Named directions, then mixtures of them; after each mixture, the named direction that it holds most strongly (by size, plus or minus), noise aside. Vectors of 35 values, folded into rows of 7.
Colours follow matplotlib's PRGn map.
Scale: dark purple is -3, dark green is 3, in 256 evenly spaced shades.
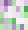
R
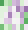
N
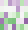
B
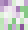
R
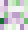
B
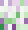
B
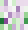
R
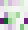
B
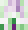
B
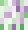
N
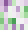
R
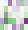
B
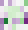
N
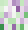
B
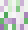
B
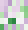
R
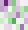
R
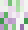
B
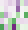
B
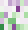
B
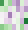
N
